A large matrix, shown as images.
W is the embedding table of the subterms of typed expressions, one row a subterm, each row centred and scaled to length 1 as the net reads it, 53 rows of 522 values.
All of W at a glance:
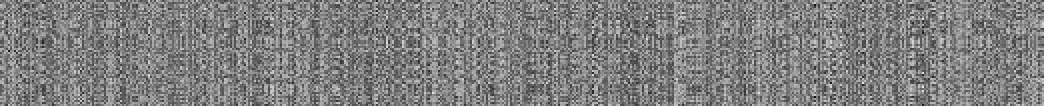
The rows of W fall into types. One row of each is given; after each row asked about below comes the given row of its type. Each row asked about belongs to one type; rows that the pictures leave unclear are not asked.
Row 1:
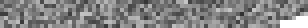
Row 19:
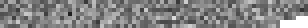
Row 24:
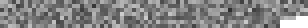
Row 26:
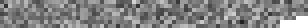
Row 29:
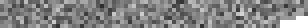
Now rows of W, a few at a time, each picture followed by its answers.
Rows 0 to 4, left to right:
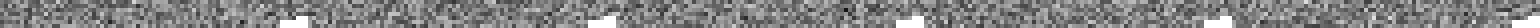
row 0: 29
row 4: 1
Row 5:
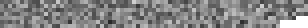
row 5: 29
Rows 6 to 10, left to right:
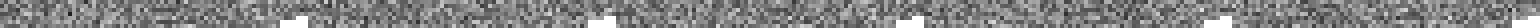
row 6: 19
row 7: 29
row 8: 19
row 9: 26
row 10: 24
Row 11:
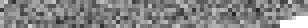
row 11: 1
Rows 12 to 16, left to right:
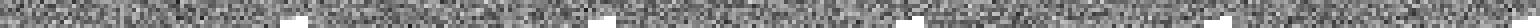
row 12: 24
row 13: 24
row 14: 29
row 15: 1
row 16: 29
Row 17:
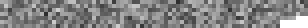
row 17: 24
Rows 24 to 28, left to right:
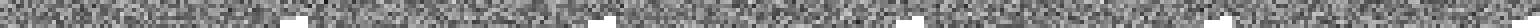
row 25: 19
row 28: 1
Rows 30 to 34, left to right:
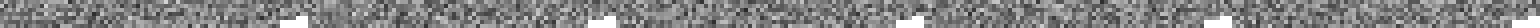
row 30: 1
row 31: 26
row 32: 19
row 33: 24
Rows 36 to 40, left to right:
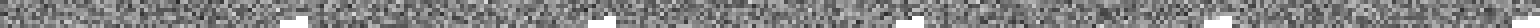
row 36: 26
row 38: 29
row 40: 24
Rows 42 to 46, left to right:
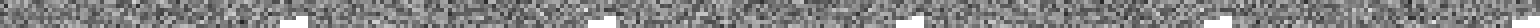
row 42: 26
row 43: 26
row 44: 1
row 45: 26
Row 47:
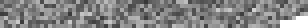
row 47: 1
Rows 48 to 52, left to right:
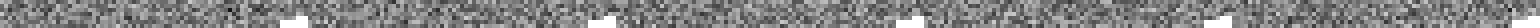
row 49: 19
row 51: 1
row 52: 29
